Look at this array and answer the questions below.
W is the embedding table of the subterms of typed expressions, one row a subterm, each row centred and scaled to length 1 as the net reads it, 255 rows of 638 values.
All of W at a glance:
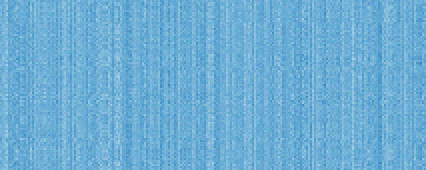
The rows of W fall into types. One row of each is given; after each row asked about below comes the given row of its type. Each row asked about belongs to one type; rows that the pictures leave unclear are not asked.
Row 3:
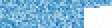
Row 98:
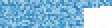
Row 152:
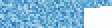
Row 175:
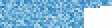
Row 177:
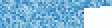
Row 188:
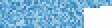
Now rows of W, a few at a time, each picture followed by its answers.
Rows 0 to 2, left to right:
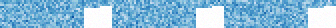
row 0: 175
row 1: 152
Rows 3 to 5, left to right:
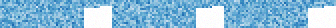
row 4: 152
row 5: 175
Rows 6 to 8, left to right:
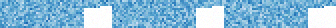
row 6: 98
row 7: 188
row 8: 152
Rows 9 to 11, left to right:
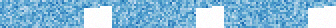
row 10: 98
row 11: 175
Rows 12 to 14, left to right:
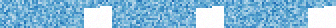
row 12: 152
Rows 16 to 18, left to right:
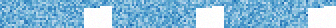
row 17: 152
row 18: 98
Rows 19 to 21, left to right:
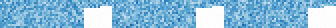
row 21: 3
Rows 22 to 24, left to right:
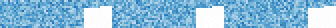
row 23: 177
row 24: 175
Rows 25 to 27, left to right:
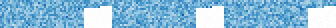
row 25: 177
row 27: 98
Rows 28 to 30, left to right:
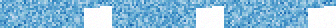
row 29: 152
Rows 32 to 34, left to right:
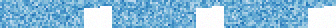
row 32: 177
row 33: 188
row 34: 98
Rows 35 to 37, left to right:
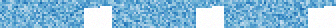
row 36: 152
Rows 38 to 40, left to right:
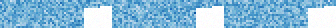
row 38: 175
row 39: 177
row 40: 98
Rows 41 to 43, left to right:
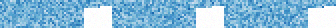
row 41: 175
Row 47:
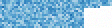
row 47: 175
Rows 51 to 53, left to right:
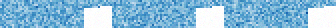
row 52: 98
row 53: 152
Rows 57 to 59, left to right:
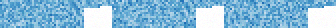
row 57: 188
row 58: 3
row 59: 177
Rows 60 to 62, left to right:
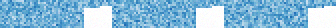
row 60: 188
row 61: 152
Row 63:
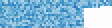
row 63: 98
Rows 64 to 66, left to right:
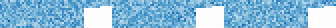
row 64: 188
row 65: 98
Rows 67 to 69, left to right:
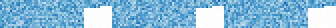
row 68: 98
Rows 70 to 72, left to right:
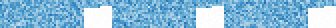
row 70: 188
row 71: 3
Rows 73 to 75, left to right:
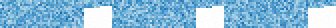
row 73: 98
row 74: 3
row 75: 175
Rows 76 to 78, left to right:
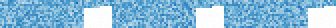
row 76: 98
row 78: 98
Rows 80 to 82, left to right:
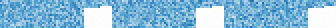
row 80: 188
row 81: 175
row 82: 177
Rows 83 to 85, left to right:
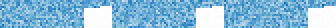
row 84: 175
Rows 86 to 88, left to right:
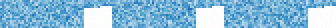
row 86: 177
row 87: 188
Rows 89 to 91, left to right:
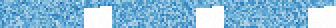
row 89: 177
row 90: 188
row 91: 188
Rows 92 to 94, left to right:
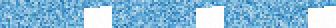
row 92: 177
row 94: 177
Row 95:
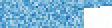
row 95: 177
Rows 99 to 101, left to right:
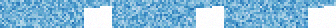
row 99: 188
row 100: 98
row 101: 3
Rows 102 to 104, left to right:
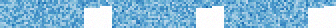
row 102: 175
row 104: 175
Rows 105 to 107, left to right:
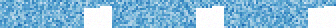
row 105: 3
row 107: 152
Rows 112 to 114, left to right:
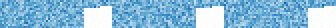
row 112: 98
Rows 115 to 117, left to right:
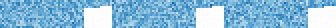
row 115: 188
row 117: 177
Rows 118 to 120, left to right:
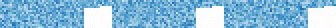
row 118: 152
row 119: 175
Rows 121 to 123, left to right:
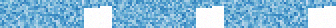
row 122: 175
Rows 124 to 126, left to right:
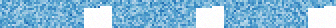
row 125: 98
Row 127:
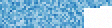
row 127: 188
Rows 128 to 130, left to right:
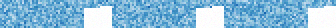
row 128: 152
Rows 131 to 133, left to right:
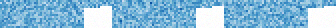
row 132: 177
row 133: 98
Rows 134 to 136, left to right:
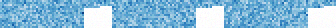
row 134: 3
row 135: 175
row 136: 98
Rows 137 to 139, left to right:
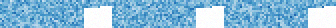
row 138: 98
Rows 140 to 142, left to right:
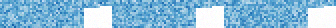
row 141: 98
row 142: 98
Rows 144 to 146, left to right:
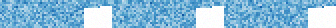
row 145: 175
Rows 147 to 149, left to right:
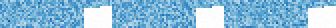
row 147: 188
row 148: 188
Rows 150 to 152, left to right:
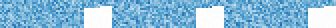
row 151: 152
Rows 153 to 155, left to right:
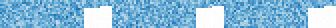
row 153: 188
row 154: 152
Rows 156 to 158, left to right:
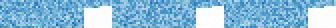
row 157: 175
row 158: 188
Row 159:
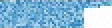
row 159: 175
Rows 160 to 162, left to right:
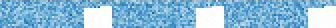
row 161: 98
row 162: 188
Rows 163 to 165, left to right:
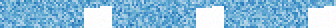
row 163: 175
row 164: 152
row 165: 188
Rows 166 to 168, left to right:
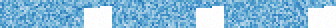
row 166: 98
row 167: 177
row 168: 188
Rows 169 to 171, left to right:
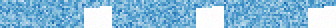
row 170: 152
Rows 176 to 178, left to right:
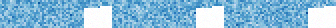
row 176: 175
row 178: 152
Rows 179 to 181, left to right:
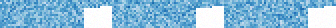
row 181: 188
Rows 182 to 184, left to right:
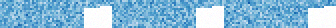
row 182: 3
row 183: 188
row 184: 177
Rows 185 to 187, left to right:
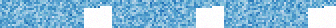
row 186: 98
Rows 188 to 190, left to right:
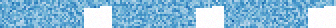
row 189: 98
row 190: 188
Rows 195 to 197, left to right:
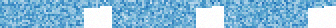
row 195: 98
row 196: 188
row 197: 175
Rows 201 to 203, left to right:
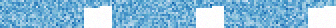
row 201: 188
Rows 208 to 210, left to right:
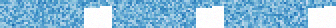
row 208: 175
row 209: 175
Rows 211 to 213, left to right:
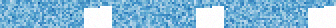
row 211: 175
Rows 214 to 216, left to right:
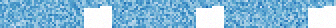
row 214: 188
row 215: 188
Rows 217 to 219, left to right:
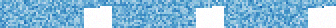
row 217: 177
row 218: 98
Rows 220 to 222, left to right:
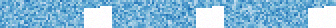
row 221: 188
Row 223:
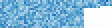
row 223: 98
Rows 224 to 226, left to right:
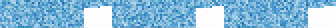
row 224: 175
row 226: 175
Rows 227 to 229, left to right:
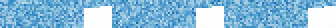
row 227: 98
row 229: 175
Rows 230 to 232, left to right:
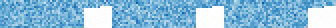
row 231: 177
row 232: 175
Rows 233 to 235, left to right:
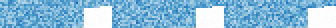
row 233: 98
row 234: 177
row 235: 98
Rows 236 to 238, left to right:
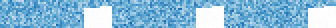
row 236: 188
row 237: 98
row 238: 152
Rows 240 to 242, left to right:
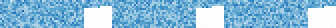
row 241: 3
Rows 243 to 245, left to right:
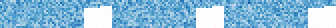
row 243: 175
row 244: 3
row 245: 175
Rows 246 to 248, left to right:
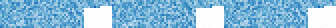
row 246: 188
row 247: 188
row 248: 188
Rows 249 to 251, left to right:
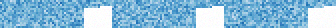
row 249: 175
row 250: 177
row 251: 98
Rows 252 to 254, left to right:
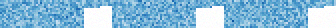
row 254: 188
